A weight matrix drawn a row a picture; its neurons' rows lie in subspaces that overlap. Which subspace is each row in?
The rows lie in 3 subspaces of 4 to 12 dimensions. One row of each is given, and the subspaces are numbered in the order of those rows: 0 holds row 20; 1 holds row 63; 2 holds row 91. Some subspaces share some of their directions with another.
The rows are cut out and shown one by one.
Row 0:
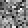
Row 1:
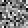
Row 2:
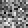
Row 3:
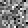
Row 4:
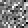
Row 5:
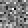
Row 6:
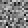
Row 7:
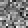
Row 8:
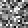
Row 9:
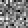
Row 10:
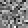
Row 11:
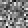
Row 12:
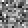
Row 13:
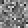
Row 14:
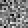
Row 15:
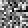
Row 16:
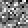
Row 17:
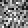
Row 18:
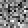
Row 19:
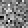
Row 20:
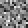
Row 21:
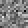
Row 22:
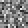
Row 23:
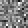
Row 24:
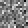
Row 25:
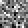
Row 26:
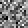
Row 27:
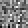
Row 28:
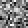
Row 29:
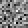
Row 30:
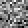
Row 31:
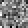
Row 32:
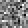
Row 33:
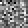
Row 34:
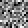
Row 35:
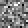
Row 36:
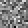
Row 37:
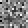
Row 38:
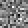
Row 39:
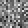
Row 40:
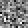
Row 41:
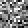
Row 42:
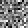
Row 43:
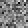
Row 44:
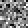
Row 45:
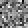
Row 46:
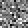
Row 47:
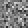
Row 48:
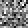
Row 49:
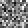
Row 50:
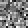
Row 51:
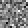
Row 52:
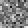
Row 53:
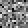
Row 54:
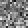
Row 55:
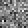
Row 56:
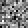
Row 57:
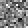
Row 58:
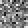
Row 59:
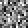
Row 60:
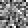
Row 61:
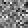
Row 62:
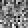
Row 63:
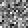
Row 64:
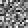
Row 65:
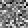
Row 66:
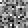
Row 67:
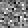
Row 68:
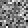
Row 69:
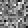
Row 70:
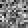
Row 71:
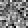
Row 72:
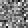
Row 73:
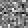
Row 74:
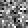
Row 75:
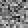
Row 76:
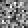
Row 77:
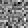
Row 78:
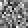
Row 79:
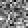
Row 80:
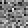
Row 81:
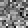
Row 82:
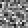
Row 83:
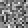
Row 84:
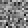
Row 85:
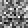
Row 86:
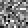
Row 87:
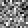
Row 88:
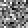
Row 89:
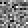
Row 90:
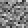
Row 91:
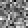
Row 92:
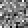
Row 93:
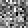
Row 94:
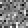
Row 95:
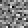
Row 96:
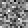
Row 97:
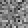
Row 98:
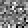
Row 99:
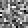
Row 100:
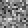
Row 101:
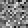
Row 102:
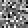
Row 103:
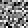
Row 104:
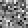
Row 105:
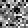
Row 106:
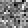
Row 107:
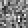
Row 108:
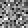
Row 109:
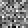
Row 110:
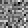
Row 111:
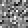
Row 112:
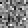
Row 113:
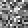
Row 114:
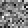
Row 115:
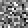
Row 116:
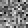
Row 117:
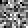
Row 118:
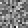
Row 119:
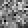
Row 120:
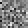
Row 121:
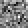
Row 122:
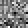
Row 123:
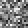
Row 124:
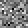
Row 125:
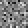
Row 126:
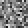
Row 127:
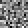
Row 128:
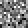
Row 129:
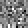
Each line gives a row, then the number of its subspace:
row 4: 2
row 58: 1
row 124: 0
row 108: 1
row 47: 1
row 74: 1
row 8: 2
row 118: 1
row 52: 1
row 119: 1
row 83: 1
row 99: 1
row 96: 1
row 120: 0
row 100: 0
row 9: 1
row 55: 1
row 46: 1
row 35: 0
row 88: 1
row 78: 0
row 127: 1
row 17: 0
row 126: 1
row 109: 0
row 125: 0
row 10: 2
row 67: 0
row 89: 0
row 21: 1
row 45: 1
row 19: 1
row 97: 2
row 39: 1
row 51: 2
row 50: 2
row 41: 2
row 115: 0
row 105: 2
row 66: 0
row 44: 2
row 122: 0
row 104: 0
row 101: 0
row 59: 0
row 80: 0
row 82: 1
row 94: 1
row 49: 0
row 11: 2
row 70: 1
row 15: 0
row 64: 1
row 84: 2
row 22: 1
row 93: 0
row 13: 0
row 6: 2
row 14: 1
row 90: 0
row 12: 1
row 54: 2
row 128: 0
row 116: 0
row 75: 1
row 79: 2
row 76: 1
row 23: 2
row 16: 0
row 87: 0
